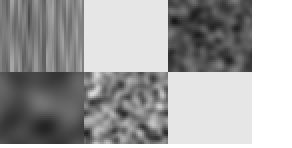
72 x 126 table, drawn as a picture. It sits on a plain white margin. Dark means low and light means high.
The table splits into 2 rows of 3 panels. Panel 1,1: middling, streaked downward. Panel 1,2: very high, flat. Panel 1,3: low, blotchy. Panel 2,1: low, smooth. Panel 2,2: middling, blotchy, strong in contrast. Panel 2,3: very high, flat.
